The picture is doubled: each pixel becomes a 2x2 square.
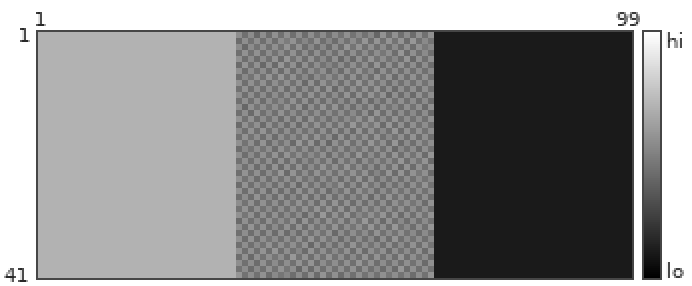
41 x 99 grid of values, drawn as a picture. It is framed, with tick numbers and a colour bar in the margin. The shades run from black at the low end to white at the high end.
It is made of 1 by 3 panels. Panel 1,1: high, flat. Panel 1,2: middling, checkered. Panel 1,3: very low, flat.
